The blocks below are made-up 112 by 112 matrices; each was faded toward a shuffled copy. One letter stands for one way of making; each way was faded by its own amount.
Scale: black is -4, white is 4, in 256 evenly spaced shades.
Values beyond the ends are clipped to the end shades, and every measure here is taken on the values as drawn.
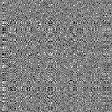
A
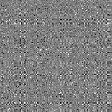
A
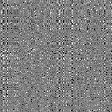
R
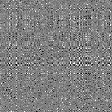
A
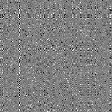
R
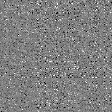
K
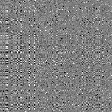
R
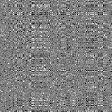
A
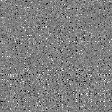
K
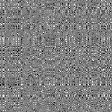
A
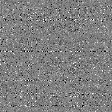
K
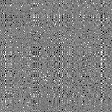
R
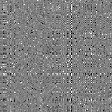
R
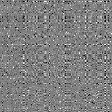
R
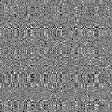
A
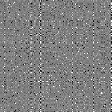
R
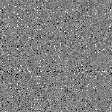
K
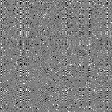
R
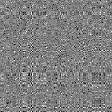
A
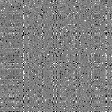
R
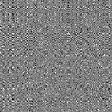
A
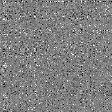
K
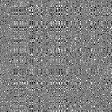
R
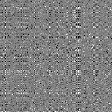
R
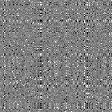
R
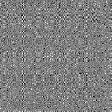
A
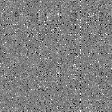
K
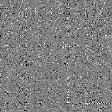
K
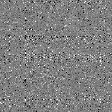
K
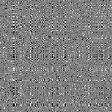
R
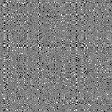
R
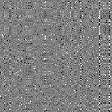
R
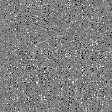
K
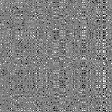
R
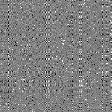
R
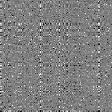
R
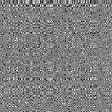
A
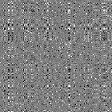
R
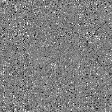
K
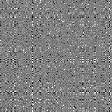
R
